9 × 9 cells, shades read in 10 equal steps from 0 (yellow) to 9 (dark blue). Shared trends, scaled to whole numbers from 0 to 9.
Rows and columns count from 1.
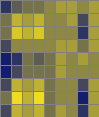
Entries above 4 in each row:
4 2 2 2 5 5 3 3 3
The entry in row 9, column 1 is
7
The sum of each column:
62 32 32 27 41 31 33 55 29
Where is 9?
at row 5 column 1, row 6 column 1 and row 8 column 8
